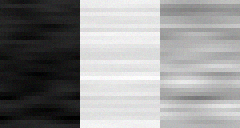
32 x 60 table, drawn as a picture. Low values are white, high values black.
The table splits into one row of 3 panels. Panel 1,1: very high, streaked across, faint in contrast. Panel 1,2: very low, streaked across, faint in contrast. Panel 1,3: low, streaked across.
